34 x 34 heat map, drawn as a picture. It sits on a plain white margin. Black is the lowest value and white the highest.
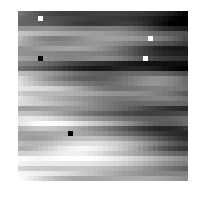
Slope: up to the bottom left. Grain: streaks across. Ninth with the highest average: bottom left. Lone odd cells: 5, 3 higher and 2 lower than their neighbours. Ninth with the lowest average: top right.
